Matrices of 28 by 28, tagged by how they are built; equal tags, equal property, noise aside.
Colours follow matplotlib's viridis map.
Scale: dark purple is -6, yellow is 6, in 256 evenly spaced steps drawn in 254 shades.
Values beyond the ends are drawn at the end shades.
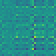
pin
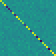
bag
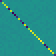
bag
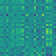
pin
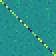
bag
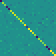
bag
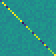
bag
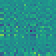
pin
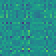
pin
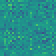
pin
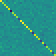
bag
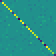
bag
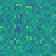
pin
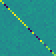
bag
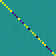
bag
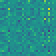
pin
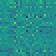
pin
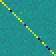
bag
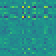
pin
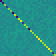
bag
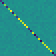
bag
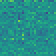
pin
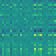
pin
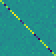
bag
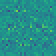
pin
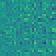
pin
